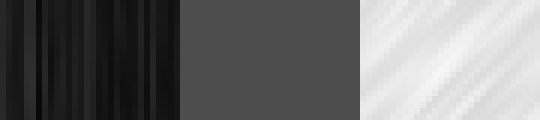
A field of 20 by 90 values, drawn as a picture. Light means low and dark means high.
It is made of 1 by 3 panels. Panel 1,1: very high, streaked downward, faint in contrast. Panel 1,2: high, flat. Panel 1,3: very low, slanting up to the right, faint in contrast.
